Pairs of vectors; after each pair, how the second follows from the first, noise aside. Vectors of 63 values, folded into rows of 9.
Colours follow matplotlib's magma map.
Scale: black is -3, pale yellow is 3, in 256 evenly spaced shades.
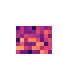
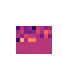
partly zeroed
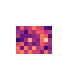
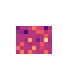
partly zeroed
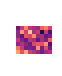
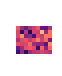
negated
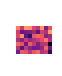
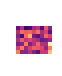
negated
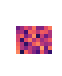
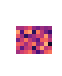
wrapped around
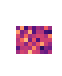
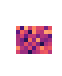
negated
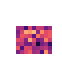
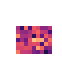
wrapped around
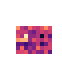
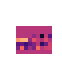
partly zeroed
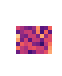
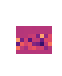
partly zeroed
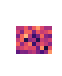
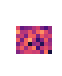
wrapped around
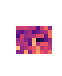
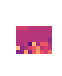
partly zeroed
